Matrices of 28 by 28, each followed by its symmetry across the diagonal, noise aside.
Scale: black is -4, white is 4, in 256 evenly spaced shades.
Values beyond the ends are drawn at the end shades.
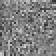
antisymmetric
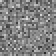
symmetric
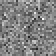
neither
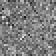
neither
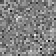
symmetric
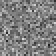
neither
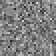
neither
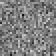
neither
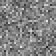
symmetric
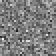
neither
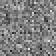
antisymmetric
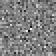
antisymmetric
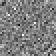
symmetric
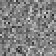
neither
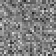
antisymmetric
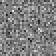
antisymmetric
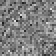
symmetric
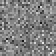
symmetric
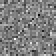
antisymmetric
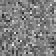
neither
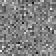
neither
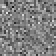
antisymmetric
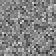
symmetric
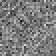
symmetric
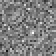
symmetric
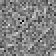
symmetric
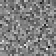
antisymmetric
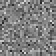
antisymmetric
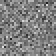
antisymmetric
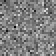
neither
